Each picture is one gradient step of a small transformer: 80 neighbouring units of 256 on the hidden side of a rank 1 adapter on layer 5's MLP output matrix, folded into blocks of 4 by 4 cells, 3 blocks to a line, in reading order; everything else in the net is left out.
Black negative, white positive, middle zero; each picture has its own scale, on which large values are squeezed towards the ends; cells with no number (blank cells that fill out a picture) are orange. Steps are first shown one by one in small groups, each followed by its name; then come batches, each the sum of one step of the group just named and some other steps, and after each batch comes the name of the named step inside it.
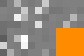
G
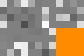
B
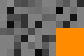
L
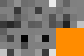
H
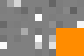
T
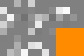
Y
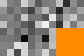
B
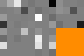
T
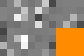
G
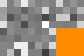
B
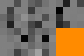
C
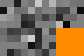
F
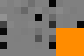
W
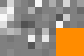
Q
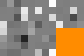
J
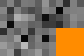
C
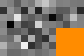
F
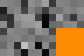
W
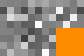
F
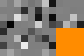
W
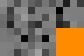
C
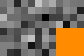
F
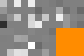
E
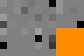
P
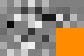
E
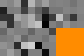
E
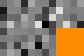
P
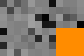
P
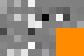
E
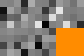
P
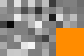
E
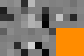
E
